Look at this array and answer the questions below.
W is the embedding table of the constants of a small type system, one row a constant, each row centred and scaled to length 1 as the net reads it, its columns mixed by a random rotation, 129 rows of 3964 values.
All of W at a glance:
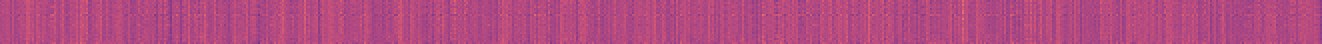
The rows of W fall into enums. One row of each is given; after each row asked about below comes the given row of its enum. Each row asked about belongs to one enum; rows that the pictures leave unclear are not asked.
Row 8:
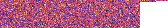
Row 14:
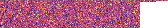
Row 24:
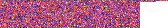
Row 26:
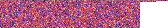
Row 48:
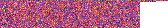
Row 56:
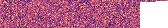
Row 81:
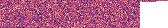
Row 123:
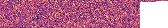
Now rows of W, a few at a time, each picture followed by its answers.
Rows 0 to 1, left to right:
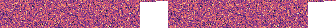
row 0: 8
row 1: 8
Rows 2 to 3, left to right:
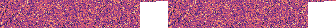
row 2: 14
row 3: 14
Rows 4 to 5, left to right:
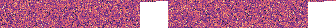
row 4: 48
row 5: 81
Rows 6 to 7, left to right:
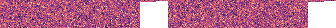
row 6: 24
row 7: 26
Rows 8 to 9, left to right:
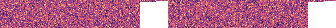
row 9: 56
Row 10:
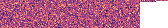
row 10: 8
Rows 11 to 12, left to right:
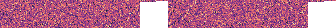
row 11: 8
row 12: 14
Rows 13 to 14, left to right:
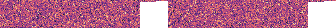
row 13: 123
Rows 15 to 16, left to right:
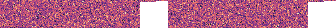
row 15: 123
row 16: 8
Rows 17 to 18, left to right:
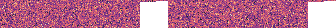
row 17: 48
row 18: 24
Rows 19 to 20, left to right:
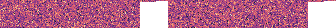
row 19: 81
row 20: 24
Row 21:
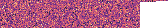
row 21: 48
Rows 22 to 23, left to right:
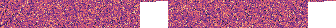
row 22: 14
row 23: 81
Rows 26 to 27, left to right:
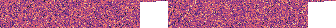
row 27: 14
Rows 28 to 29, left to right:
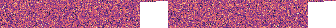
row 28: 48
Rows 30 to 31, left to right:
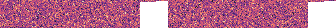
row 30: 123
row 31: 26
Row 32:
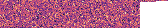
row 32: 123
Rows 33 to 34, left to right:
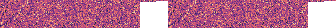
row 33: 14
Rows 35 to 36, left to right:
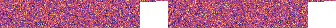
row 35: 8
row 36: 14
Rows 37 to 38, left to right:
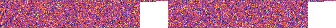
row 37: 14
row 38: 81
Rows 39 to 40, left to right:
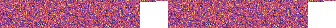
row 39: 8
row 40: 8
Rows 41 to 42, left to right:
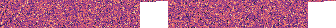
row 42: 24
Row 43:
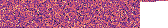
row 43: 81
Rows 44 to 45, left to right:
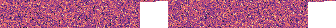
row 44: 24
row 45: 123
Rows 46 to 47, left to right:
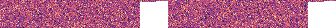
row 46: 81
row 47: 123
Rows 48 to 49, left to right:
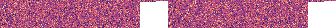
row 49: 14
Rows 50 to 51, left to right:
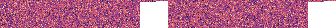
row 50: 48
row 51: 24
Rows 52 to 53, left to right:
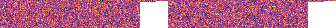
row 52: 48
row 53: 24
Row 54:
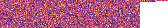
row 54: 8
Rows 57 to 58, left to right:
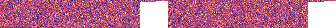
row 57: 123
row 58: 14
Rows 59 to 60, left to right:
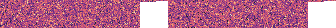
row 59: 14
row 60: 24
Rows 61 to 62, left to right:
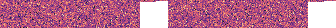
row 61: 24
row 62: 81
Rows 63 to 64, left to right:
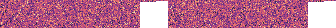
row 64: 48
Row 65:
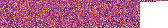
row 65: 48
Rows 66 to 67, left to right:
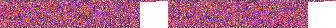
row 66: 24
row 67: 56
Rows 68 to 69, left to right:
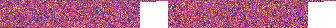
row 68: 81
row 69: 48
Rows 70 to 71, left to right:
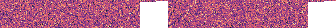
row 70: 8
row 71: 14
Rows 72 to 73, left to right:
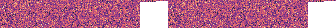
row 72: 48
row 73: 48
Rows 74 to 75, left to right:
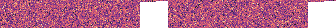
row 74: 48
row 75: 26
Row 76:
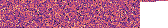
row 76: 81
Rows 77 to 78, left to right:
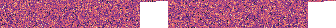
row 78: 24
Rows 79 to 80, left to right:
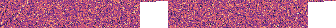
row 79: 14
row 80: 8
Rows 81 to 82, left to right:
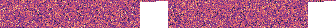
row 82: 48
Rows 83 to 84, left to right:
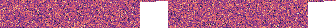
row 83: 81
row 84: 8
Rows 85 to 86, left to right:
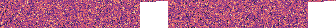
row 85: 14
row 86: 24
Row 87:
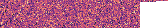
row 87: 14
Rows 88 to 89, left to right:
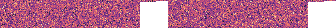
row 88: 48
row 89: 123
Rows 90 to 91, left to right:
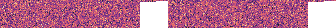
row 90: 48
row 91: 56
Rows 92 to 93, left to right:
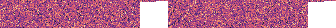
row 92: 81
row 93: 14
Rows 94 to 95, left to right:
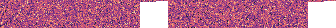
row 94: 14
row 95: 24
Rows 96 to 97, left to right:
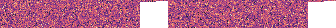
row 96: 48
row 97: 24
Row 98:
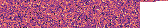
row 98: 24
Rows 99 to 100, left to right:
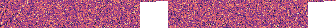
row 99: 14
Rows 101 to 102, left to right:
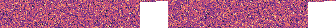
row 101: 8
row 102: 123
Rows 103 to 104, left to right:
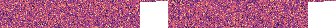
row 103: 8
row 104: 56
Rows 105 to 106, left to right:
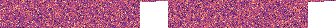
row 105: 81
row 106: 26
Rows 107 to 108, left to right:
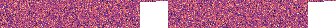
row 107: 48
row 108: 8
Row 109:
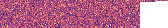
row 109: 8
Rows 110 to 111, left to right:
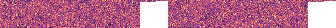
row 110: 56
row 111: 123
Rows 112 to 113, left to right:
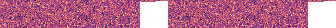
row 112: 24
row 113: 24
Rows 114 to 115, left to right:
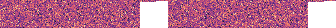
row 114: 81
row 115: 123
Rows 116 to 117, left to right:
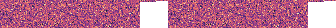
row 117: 8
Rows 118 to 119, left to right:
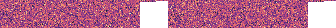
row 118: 8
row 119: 48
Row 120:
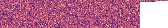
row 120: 8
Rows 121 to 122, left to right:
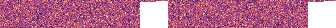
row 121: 123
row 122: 56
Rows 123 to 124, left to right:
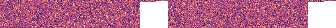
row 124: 48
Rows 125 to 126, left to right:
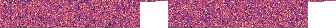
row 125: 56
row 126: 81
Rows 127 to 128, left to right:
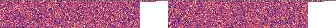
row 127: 81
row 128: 14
